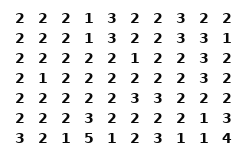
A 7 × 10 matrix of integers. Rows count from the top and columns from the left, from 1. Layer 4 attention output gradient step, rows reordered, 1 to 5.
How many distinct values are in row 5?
2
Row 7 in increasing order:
1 1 1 1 2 2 3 3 4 5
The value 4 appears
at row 7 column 10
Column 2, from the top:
2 2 2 1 2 2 2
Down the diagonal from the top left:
2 2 2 2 2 2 3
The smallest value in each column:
2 1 1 1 1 1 2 1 1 1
